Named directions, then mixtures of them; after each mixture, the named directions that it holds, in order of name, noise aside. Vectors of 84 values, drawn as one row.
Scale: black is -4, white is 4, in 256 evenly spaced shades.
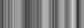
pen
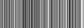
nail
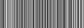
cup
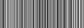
cup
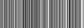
nail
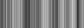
pen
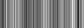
cup, pen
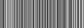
cup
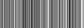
nail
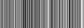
nail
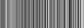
cup, nail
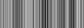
cup, pen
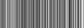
cup, nail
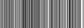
nail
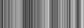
nail, pen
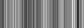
cup, pen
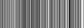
cup, nail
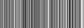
nail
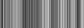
nail, pen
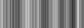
pen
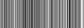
nail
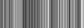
nail, pen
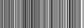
nail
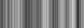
pen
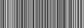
cup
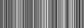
cup, pen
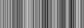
cup, pen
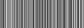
cup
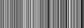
nail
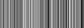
nail
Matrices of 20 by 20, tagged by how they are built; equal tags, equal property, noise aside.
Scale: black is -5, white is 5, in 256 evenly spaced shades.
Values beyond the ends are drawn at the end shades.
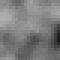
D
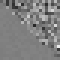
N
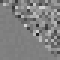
N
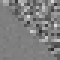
N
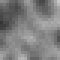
D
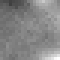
D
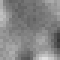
D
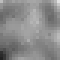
D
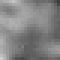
D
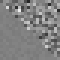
N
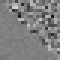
N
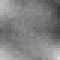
D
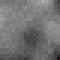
D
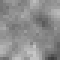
D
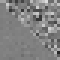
N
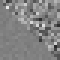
N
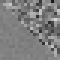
N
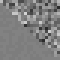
N
